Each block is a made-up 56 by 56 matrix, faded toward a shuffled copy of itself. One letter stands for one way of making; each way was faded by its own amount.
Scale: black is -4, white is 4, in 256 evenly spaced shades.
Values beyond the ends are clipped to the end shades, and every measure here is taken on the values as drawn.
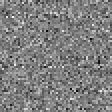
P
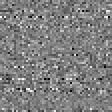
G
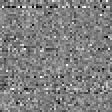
G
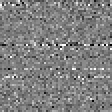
G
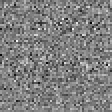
P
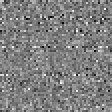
G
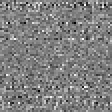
G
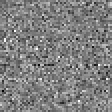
P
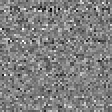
P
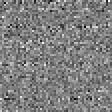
P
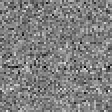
P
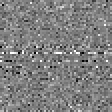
G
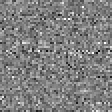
P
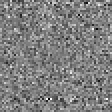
P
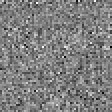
P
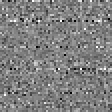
G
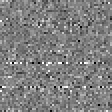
G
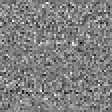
P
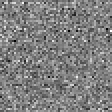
P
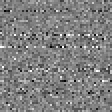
G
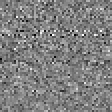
P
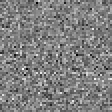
P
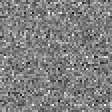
P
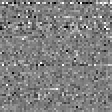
G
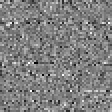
P
